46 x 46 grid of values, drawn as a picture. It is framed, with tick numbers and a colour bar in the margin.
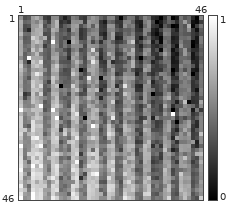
Slope: up to the bottom left. Average level on the scale: 50%. Stripes: upright, repeating 10 times. Ninth with the lowest average: top right. Ninth with the highest average: bottom left. Histogram: bell-shaped.
